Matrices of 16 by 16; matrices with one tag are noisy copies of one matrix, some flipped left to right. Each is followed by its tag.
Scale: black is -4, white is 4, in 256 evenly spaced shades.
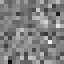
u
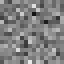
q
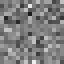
q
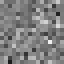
u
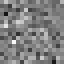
u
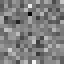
q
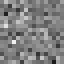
u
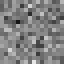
q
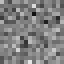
q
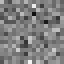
q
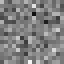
q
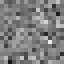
u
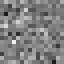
u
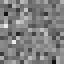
u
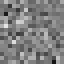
u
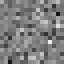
u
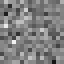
u
